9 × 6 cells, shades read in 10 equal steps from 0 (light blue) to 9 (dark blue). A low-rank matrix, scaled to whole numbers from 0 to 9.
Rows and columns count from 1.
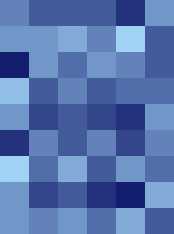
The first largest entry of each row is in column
5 6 1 2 5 1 4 5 6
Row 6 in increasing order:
4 4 4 6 7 8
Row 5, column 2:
7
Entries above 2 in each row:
6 4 6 5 6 6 4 5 5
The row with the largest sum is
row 8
